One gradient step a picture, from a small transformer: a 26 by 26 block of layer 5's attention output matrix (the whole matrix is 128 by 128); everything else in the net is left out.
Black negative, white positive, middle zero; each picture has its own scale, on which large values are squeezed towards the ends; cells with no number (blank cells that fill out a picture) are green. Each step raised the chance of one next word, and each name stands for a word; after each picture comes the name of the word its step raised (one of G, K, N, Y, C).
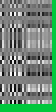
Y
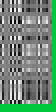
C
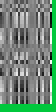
Y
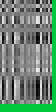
C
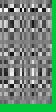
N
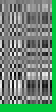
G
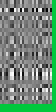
N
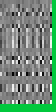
Y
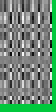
G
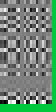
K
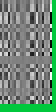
G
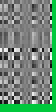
K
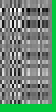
N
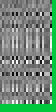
Y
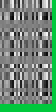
G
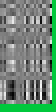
C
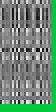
K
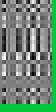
Y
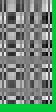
G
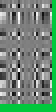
G
